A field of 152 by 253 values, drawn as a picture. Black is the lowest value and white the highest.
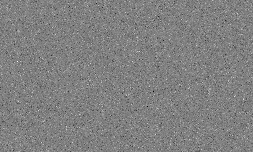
Seam: none. Mirror symmetry: none. Histogram: heavy tails on both sides. Average level on the scale: 50%. Slope: none. Grain: fine. Odd rows or columns: none.
